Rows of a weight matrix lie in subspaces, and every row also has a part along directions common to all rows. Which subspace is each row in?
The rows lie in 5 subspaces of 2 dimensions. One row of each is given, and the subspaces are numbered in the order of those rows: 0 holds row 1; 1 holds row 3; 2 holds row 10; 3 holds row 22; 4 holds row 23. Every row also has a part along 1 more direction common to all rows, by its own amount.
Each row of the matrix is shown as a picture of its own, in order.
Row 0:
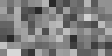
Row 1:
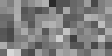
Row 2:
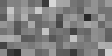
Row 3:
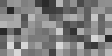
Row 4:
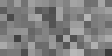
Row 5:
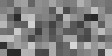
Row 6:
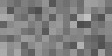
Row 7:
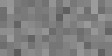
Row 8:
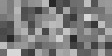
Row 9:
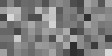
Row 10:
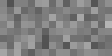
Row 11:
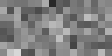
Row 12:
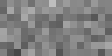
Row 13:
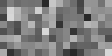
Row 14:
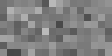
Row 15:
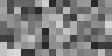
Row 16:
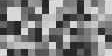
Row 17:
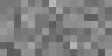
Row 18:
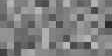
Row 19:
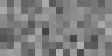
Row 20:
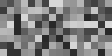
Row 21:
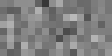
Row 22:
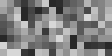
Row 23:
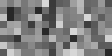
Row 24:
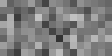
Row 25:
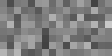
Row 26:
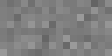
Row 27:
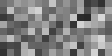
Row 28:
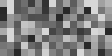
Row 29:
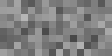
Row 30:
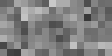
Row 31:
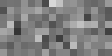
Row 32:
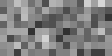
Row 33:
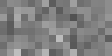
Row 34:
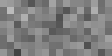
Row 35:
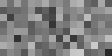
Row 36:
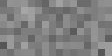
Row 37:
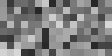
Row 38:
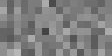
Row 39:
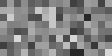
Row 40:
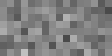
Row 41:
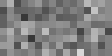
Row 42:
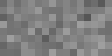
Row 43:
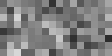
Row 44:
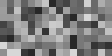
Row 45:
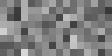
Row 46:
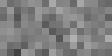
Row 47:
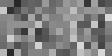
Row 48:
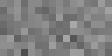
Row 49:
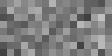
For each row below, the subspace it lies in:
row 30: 3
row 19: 3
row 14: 4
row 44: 0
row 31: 2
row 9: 4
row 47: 0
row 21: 1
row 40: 4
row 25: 2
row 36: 1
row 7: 3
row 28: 3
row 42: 0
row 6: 0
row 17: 2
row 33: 1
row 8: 0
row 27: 0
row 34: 3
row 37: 2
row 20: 2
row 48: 4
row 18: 2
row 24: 1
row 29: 3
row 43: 1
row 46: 1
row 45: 4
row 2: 4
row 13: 4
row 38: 3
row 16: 4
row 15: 2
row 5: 2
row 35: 4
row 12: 1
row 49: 0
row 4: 4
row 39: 4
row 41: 3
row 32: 0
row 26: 2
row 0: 0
